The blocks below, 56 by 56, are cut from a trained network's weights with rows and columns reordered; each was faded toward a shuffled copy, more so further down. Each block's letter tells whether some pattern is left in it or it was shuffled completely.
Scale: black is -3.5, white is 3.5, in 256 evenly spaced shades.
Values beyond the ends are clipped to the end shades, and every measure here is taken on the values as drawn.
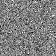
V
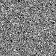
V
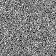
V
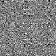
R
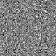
R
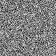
V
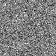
V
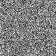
V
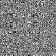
R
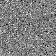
V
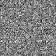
R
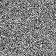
V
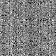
R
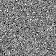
V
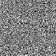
R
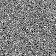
V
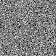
V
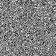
V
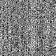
R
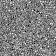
V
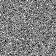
V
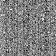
R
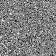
V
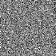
R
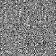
R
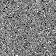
V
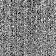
R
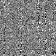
R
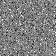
V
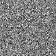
R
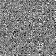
R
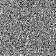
R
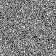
V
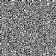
R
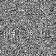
R
